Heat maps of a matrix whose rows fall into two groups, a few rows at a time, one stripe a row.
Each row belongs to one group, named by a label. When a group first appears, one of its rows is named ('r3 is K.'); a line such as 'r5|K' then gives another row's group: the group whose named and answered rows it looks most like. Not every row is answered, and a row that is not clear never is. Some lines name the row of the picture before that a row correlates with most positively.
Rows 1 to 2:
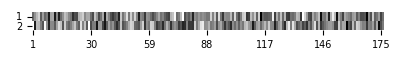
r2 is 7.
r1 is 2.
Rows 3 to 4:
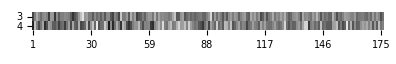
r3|2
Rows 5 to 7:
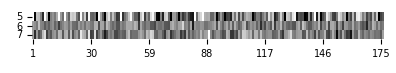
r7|7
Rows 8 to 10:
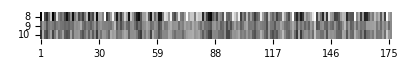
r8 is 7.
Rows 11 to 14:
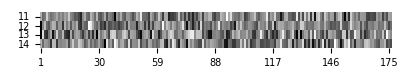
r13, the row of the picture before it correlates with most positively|10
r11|7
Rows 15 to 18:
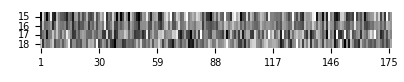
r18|7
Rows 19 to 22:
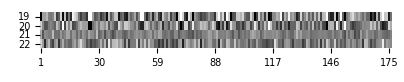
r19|2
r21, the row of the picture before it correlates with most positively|18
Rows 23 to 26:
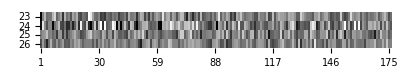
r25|2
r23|2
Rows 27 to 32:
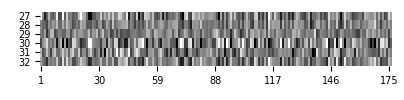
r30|2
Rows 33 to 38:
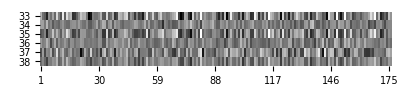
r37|7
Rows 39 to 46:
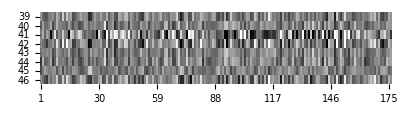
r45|2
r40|7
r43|7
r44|7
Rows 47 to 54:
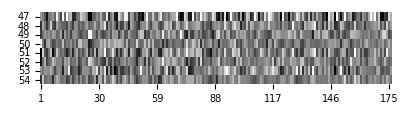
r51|7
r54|7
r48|7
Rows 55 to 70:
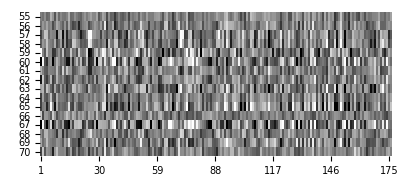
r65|7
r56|7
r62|7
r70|7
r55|7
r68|2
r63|2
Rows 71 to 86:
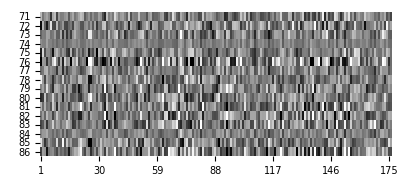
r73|2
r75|7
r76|2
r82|7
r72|7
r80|2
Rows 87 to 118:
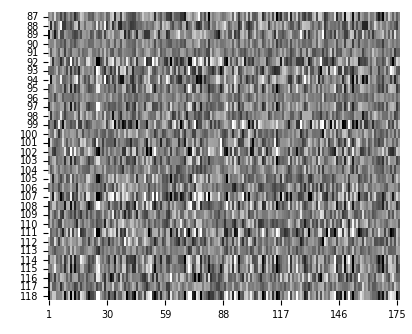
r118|2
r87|2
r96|7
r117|7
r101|2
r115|2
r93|2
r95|2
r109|7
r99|7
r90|2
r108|2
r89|7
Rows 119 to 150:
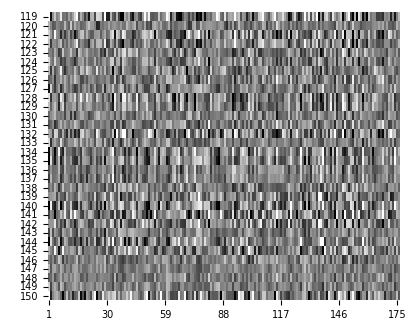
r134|7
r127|7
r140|7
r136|7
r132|2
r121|2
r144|7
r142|2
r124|2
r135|7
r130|2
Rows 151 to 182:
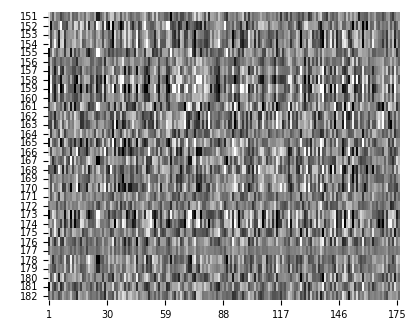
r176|7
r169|7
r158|7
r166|7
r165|7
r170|7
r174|2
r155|2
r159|7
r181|7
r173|2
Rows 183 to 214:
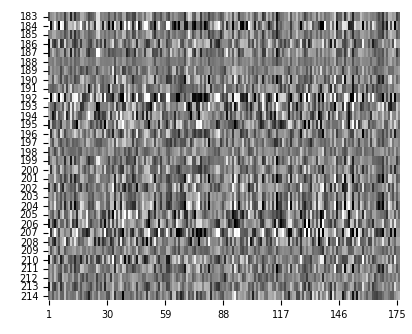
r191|7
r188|2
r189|7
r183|2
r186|7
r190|2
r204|2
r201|2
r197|2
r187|2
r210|7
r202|7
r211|2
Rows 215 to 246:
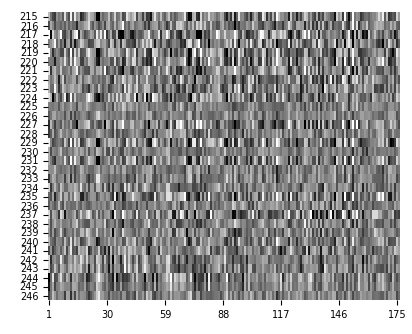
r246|2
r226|2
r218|2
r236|7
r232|2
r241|7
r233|2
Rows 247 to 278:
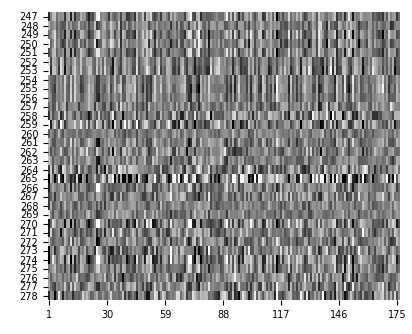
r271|7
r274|2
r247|2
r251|2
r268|7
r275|2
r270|2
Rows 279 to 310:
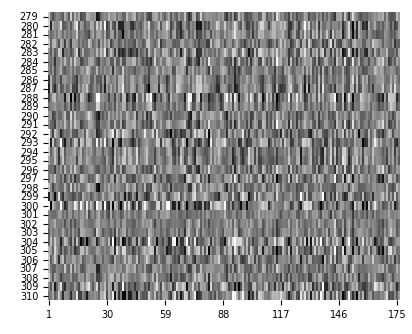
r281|7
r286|7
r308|2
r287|7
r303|2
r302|2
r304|7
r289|2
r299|7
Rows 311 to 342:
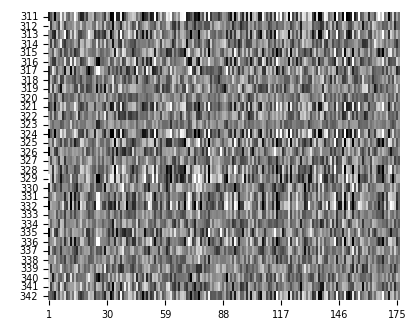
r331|2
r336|2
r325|2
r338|2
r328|2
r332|2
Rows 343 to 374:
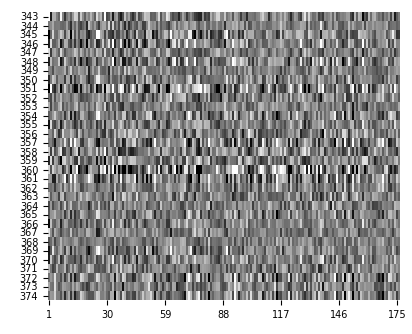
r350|2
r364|7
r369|2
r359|7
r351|7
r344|7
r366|7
